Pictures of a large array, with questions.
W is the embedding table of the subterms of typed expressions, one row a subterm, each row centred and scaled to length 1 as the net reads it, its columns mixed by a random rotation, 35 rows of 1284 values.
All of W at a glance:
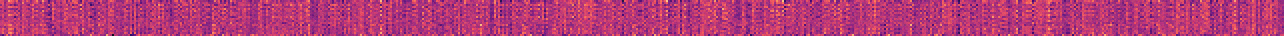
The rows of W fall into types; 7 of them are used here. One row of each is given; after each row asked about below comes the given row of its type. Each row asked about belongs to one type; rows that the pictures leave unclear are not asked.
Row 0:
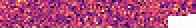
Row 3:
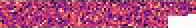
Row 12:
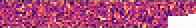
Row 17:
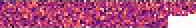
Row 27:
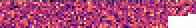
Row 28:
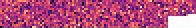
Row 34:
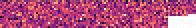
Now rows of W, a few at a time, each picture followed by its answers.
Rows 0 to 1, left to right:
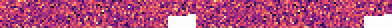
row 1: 0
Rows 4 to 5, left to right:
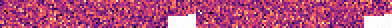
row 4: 12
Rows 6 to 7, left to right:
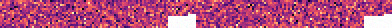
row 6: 27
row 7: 0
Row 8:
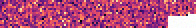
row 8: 17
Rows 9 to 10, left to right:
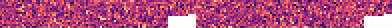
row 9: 12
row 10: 0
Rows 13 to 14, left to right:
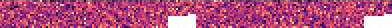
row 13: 27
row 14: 0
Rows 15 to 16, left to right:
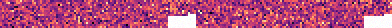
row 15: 27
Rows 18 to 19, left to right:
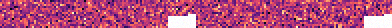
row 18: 27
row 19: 12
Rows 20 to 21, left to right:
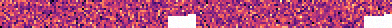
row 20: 28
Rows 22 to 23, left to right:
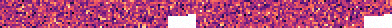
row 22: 12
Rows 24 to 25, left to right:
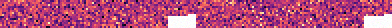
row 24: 34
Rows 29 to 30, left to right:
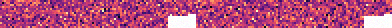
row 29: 17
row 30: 3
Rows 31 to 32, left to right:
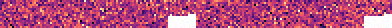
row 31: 17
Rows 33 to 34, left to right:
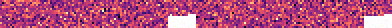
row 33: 17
